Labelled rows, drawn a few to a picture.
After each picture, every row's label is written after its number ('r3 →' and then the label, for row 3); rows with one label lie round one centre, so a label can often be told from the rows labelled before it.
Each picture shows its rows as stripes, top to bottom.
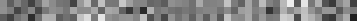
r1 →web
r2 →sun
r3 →web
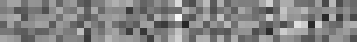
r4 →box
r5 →sun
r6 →box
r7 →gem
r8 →sun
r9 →box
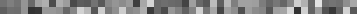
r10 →gem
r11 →web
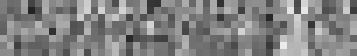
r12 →web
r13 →web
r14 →sun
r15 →gem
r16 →gem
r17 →sun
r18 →sun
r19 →sun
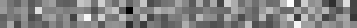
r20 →web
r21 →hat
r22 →web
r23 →sun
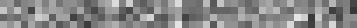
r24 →box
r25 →hat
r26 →gem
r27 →box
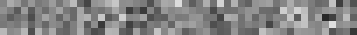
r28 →box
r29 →sun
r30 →web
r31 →sun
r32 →hat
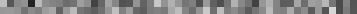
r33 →hat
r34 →box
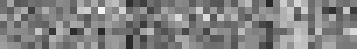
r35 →sun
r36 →web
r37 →box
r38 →sun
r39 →gem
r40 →sun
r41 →sun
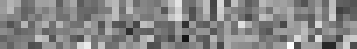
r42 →box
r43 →box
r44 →box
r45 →gem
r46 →sun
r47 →gem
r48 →web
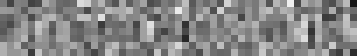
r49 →web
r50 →box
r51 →web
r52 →gem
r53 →gem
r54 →gem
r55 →box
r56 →hat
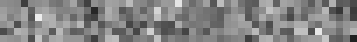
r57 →box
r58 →hat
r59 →hat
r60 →sun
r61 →gem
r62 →hat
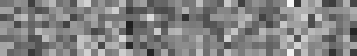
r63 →web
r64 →sun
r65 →gem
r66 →sun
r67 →hat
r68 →web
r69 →sun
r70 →web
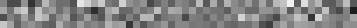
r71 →web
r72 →hat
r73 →gem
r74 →sun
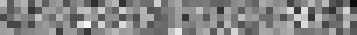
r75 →hat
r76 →web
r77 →gem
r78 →web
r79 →box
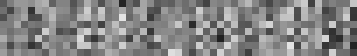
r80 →gem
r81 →web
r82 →web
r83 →box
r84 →web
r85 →hat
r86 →web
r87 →box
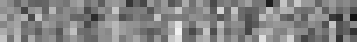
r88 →sun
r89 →box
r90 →hat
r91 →box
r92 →box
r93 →box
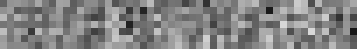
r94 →gem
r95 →sun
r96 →hat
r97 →sun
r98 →hat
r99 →box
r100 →box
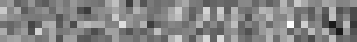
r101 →sun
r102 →box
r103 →box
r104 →web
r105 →hat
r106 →box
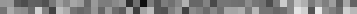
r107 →sun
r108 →gem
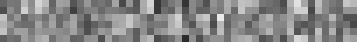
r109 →gem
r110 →gem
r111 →box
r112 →box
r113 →box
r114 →gem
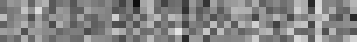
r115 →gem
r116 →gem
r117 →hat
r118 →gem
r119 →box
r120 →gem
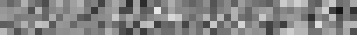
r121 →sun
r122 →hat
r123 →box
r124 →gem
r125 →sun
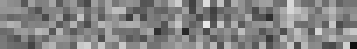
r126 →box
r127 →sun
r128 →sun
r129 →box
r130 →gem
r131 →sun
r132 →web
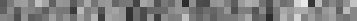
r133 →gem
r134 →sun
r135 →sun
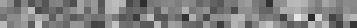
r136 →sun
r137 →sun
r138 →gem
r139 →hat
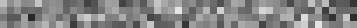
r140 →hat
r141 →box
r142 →web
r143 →gem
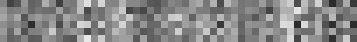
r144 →web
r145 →sun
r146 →box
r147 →web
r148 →box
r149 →web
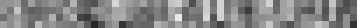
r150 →box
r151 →box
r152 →box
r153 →hat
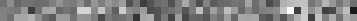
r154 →sun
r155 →web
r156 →gem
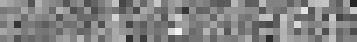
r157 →hat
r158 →gem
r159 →box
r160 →sun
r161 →box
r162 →sun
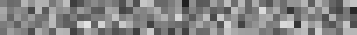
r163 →gem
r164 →hat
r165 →box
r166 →web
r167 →gem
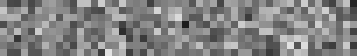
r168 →web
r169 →hat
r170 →box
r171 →gem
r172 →hat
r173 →sun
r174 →web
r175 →sun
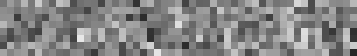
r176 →gem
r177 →box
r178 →sun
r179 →box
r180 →web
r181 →web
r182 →gem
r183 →hat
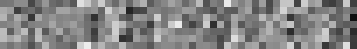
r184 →web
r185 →sun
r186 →hat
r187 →box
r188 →hat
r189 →hat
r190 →web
